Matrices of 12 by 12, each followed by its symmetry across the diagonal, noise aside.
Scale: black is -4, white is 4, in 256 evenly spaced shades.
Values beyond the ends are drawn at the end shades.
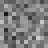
neither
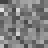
neither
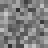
neither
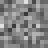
symmetric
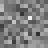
neither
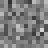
neither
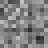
symmetric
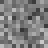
neither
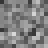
symmetric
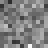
neither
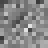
symmetric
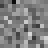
neither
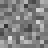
symmetric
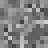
symmetric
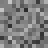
symmetric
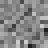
symmetric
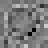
symmetric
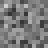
symmetric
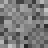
symmetric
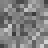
symmetric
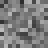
symmetric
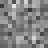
neither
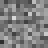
neither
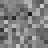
neither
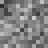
neither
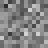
neither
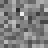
neither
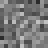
symmetric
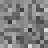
symmetric
